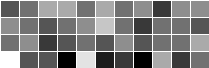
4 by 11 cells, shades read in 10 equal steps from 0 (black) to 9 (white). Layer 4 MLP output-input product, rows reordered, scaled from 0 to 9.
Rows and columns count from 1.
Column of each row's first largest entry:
3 6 11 1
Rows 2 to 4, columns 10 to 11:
4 3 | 4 6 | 2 4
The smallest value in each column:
3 3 2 0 4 1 2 0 2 2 3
